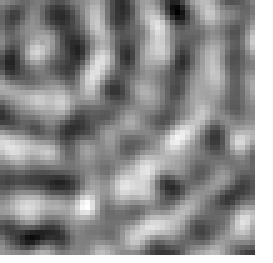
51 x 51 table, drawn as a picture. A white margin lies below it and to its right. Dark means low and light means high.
Rings: centred on the top left. Average level on the scale: 50%. Lone odd cells: none. Slope: none. Ninth with the highest average: bottom middle.
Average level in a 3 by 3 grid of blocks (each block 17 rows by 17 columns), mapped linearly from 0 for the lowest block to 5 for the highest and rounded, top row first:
0 4 2 / 4 3 4 / 1 5 2
